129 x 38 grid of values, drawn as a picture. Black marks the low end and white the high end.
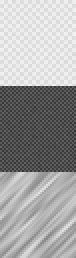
It is made of 3 by 1 panels. Panel 1,1: very high, checkered, faint in contrast. Panel 2,1: low, checkered. Panel 3,1: high, slanting up to the right.
